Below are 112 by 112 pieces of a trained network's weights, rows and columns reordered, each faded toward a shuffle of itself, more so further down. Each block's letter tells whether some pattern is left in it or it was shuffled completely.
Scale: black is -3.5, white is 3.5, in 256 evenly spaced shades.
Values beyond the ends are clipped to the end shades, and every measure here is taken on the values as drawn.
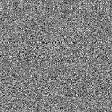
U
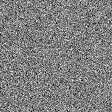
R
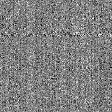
U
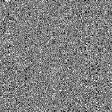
U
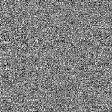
U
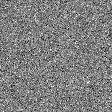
R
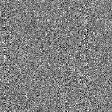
U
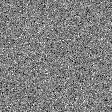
R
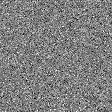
R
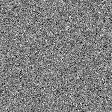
R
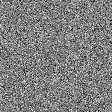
R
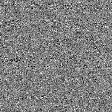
U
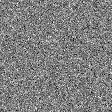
R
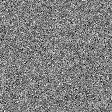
R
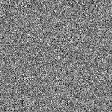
U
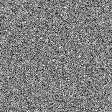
R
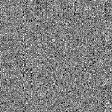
U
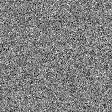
R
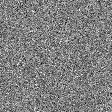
R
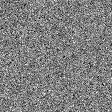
R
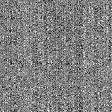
U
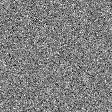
R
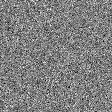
R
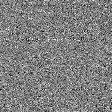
U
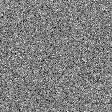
R
